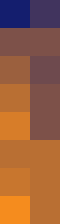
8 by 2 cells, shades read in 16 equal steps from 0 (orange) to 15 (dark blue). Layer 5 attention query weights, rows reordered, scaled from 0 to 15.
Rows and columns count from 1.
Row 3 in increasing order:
6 9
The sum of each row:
27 16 15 12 10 8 7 4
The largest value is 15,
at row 1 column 1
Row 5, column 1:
2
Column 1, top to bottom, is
15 8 6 4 2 4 3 0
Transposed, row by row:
15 8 6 4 2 4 3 0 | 12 8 9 8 8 4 4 4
